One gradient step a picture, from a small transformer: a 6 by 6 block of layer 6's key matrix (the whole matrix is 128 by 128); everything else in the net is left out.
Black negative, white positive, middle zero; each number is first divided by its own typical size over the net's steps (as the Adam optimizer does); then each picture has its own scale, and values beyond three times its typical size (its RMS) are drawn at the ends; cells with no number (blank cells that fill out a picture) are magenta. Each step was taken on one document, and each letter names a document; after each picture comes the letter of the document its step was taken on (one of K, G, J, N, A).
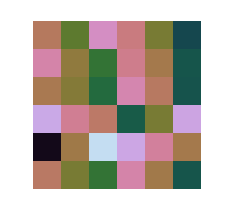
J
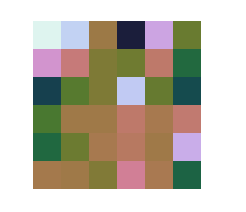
J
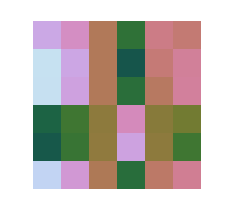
J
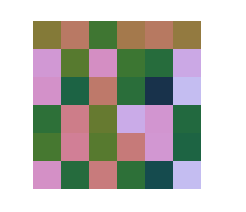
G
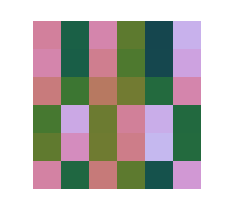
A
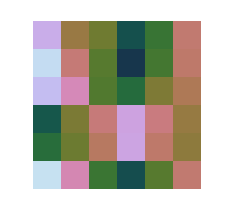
G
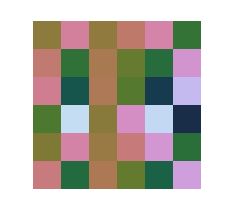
A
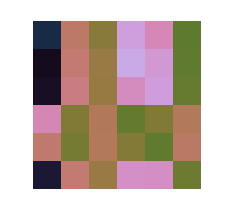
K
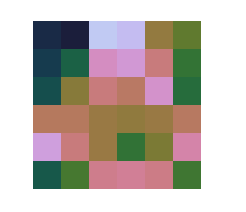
K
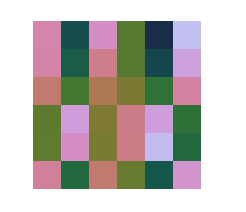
A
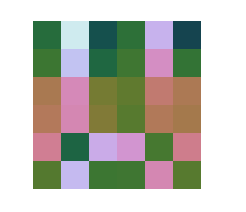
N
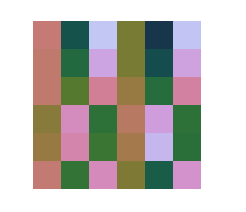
A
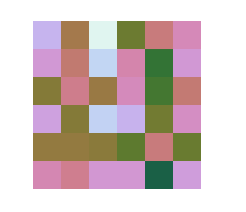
N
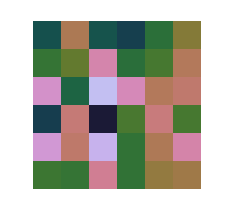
G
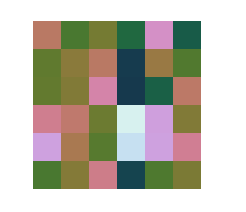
G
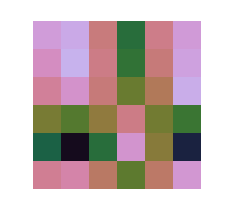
J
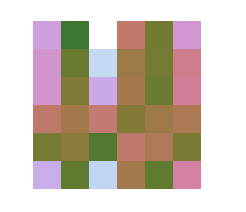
N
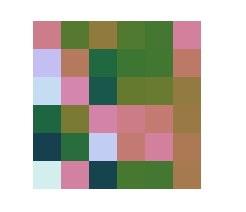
G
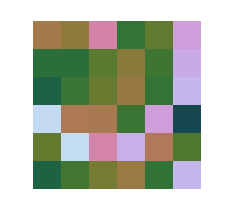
J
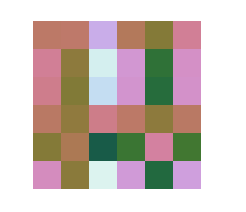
N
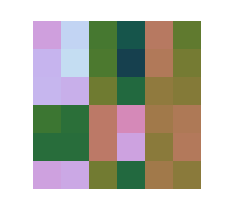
K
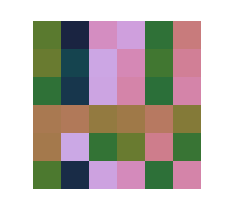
J
